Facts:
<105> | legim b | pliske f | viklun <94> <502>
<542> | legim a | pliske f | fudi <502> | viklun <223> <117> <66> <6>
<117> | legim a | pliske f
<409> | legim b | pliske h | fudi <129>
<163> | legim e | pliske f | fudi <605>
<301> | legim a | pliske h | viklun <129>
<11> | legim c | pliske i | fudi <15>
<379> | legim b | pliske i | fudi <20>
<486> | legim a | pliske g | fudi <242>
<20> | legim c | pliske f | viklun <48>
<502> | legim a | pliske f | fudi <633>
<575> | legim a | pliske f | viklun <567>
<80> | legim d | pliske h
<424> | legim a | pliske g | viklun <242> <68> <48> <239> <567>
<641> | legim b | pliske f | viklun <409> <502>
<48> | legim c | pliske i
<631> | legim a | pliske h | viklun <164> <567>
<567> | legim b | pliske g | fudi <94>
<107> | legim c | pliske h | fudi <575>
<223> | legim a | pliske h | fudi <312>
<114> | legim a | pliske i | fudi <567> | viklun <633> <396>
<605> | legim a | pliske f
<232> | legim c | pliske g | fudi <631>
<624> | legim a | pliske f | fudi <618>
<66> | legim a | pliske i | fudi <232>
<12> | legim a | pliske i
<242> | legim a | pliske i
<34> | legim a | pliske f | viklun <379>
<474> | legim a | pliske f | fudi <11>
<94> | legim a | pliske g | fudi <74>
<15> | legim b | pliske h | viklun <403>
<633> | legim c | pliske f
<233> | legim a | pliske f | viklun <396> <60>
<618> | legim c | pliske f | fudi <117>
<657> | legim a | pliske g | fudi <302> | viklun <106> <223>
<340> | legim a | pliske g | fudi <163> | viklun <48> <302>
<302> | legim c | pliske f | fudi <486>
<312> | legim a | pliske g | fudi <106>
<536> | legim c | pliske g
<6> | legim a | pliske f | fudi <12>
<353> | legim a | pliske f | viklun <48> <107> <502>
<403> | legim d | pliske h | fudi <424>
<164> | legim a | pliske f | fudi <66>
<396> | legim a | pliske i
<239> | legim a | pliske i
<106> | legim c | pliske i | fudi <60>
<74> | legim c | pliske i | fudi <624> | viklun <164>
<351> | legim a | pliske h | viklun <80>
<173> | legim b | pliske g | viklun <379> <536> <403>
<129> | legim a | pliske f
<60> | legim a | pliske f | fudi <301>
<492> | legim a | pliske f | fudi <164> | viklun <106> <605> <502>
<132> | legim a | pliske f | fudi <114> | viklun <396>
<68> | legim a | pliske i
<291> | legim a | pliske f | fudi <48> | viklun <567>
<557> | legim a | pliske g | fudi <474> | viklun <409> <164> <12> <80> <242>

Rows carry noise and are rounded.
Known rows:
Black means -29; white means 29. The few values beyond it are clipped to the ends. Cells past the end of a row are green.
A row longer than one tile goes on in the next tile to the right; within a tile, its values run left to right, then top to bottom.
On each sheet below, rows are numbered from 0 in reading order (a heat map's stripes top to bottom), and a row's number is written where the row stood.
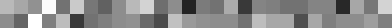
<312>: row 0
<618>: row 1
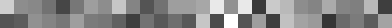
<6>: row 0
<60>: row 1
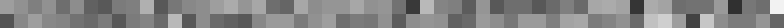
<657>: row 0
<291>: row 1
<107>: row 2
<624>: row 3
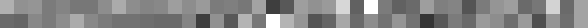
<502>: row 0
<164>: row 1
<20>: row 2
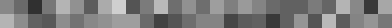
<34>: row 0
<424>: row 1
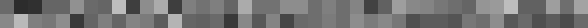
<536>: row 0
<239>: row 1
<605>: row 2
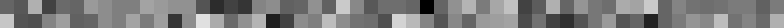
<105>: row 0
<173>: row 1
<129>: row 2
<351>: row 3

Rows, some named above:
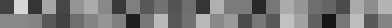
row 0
<396>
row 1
<633>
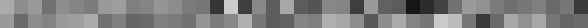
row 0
<163>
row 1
<409>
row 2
<379>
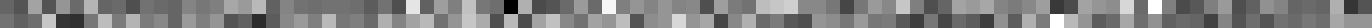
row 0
<80>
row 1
<351>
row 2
<114>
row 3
<132>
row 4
<6>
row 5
<164>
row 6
<48>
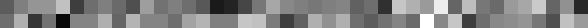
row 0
<631>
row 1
<379>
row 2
<312>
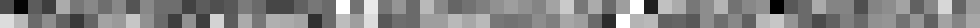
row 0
<15>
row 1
<232>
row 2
<302>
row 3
<106>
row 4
<20>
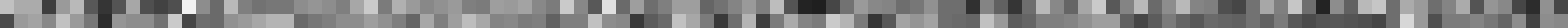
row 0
<94>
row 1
<302>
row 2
<474>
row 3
<233>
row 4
<379>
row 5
<34>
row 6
<117>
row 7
<223>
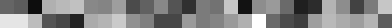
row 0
<301>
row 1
<567>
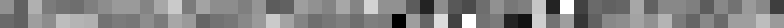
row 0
<302>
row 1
<492>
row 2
<66>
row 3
<11>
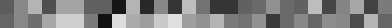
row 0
<74>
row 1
<536>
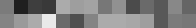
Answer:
<403>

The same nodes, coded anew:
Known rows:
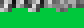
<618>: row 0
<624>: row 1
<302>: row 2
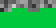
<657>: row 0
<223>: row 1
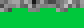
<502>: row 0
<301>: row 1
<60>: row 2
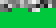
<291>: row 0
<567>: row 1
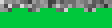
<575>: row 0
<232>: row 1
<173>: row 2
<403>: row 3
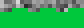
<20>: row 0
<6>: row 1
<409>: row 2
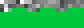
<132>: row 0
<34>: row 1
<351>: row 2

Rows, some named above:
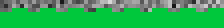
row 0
<223>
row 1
<107>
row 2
<301>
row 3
<492>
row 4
<34>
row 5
<379>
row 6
<631>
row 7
<233>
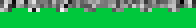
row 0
<618>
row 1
<163>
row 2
<94>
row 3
<164>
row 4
<424>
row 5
<15>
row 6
<74>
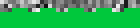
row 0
<291>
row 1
<567>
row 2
<80>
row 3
<379>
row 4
<117>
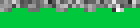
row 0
<633>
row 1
<48>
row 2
<233>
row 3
<396>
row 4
<114>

